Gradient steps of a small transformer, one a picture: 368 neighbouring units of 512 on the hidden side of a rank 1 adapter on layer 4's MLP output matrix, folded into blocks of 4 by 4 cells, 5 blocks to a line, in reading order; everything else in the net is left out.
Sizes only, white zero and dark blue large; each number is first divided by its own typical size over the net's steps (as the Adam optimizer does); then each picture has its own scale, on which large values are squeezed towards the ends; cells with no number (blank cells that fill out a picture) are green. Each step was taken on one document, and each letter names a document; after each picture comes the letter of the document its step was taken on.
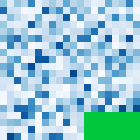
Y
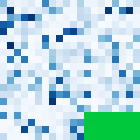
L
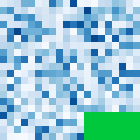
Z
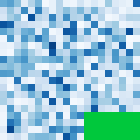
Z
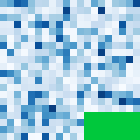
Y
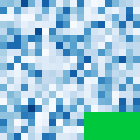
Y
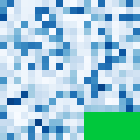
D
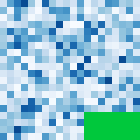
Y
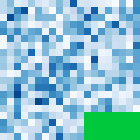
Z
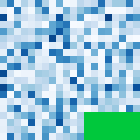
D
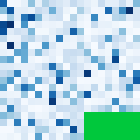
L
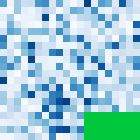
D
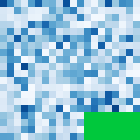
Y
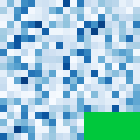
Y
